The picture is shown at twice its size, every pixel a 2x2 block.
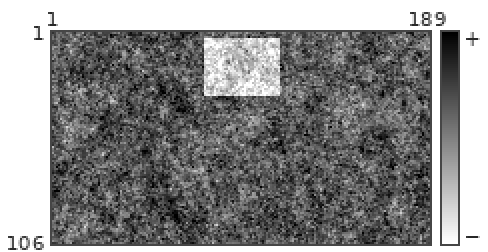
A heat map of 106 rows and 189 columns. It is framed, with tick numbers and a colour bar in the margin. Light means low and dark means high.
Odd patch: lower, in the top middle. Ninth with the lowest average: top middle. Grain: blotchy.
